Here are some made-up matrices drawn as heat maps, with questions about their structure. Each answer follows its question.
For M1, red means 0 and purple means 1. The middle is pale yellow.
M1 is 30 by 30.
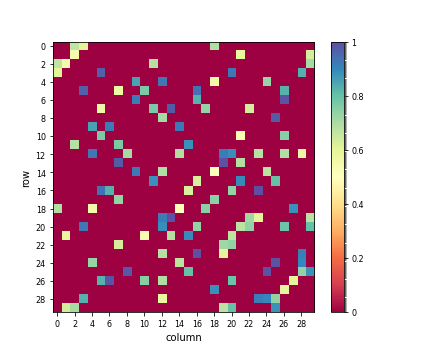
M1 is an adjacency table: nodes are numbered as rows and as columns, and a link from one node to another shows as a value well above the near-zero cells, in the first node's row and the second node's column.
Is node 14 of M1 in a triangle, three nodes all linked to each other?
no
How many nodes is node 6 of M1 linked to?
3
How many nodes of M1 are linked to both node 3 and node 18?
1
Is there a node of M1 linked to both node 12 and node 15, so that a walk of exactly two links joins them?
no
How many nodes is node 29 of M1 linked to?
5
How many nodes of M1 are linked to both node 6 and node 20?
2
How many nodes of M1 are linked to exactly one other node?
0
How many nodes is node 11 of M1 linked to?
3
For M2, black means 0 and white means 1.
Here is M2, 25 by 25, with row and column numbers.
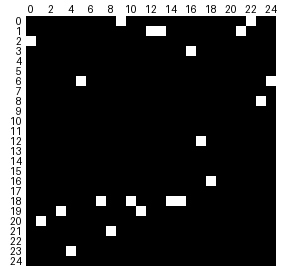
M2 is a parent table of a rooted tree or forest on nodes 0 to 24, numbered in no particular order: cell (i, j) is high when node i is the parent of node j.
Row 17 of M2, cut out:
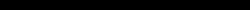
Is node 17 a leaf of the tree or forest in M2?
yes
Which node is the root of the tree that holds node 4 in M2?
20
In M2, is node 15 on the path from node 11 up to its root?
no
